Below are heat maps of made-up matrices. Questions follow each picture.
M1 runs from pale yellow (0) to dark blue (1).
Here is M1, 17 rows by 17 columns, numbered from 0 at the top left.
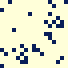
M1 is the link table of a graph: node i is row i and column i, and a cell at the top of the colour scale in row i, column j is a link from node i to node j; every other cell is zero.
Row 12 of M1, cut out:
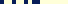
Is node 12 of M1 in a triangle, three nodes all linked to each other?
no
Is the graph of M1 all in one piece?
yes
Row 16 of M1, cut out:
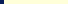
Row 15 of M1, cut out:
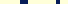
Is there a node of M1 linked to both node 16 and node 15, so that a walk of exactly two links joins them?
no
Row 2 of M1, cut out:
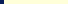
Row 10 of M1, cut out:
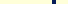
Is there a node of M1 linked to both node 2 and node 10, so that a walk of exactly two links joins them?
no
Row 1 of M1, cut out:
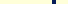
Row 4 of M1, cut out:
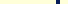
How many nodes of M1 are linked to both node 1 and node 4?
0
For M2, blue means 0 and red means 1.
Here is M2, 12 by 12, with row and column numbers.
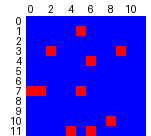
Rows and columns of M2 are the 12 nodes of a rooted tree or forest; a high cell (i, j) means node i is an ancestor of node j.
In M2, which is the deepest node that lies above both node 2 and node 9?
3
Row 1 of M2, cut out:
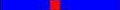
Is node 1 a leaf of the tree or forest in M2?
no
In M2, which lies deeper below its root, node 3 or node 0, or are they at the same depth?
node 0
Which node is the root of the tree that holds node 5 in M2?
7
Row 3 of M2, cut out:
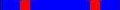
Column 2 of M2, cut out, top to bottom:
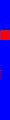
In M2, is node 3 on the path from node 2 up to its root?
yes
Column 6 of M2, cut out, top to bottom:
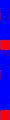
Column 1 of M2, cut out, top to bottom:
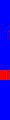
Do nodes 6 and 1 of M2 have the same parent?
no
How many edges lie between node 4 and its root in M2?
1
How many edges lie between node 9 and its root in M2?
1
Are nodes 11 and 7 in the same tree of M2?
no
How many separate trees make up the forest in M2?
4
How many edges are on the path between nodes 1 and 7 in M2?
1
